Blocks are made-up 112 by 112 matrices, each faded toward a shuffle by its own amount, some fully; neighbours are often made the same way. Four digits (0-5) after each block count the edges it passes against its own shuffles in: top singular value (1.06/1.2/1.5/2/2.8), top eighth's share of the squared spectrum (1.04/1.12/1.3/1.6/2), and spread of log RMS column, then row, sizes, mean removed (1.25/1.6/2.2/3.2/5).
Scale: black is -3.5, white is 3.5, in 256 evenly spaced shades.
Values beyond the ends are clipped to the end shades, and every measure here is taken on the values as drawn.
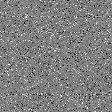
3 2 0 1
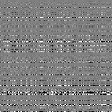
5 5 2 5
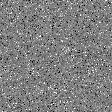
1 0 0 0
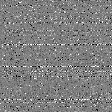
4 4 1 3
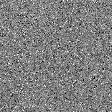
0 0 0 0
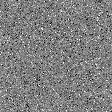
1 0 0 0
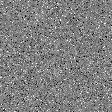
0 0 0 0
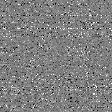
3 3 1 3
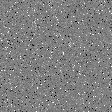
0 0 0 0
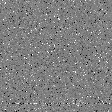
2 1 0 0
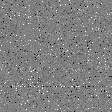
3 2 0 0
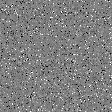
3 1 0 0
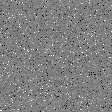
0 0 0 0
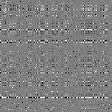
5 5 3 4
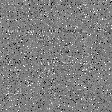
3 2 1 1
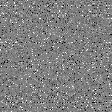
4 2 1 2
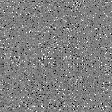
4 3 1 2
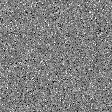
2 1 0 0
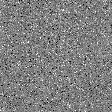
2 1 0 0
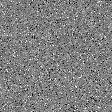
2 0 0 0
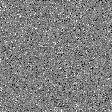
2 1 0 0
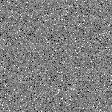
3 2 0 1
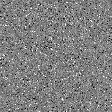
3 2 0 0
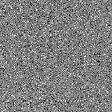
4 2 1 1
